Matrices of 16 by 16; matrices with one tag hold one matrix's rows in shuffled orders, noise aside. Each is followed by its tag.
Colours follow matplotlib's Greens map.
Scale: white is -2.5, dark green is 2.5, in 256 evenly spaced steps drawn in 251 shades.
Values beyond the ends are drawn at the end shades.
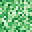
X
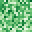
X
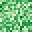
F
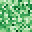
X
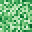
F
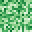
X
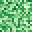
X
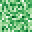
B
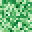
B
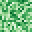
B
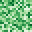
X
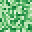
B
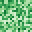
X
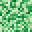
B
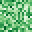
X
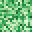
X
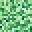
B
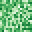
F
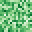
X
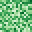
F
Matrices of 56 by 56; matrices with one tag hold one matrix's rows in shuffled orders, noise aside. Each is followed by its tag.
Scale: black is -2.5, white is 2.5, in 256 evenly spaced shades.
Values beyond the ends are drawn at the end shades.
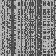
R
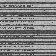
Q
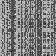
R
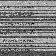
Q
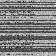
Q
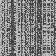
R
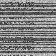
Q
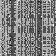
R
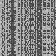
R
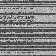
Q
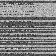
Q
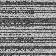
Q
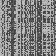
R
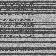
Q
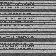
Q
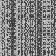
R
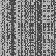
R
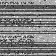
Q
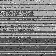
Q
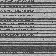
Q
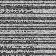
Q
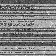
Q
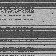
Q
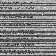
Q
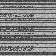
Q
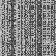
R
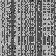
R
